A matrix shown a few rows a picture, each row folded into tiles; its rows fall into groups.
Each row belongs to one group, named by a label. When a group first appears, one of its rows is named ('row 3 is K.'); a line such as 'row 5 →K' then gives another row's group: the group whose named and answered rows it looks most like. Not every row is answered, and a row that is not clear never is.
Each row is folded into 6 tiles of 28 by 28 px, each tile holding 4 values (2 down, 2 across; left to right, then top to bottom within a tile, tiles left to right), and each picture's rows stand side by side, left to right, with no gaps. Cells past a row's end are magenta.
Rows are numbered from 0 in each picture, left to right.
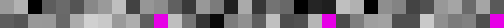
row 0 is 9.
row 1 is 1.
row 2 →9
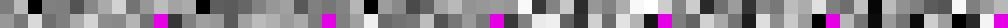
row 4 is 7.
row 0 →9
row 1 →9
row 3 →7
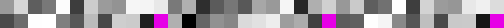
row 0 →7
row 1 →9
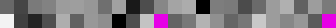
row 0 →1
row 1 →9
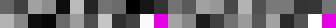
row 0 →1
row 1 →1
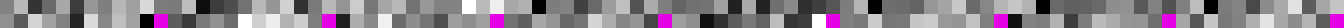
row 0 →7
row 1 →9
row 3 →9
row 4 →1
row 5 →9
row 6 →9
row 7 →9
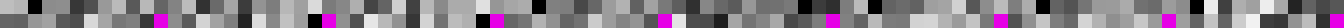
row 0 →9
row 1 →7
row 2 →7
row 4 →1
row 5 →9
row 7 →1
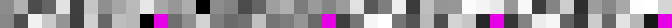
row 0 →7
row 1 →9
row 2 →7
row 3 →7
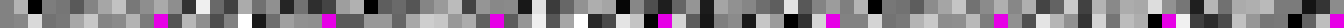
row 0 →9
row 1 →1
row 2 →9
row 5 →9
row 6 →7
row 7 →1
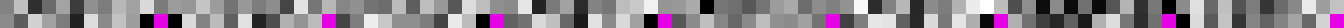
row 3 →7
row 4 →9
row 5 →7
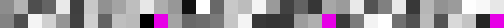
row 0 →7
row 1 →1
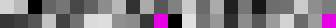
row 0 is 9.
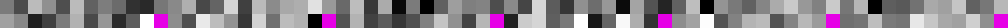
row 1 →7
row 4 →9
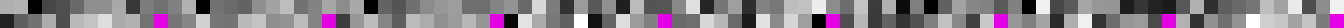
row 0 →9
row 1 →9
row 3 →1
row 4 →7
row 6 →1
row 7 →9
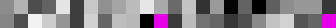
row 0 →7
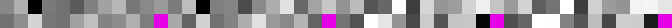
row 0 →9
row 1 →9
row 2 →7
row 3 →7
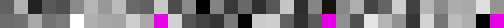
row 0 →9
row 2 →7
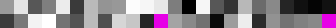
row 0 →7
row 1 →1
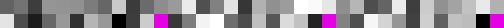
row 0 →1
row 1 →7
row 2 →7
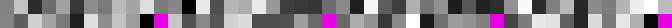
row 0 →7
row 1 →1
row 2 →1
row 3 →7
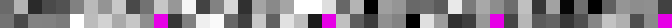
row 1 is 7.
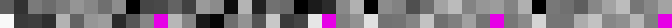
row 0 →1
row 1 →1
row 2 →9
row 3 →9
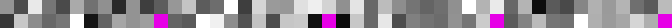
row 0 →1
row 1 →7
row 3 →9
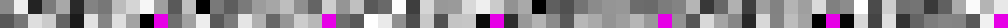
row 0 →7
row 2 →7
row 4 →7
